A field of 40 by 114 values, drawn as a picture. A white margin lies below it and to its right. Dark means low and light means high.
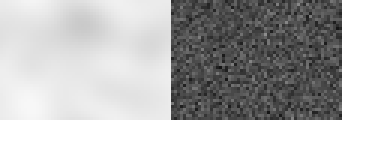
The table splits into one row of 2 panels. Panel 1,1: very high, smooth, faint in contrast. Panel 1,2: low, fine-grained.
